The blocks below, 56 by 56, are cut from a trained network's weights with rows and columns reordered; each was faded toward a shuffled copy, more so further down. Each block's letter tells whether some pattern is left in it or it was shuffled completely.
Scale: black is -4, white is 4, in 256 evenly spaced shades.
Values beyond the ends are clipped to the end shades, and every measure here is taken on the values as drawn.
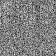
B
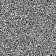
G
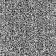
B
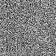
B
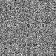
B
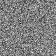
G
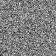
G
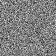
B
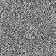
B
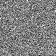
G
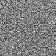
B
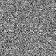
B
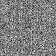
B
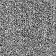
B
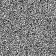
G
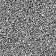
G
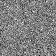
G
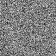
B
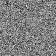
G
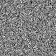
G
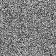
G
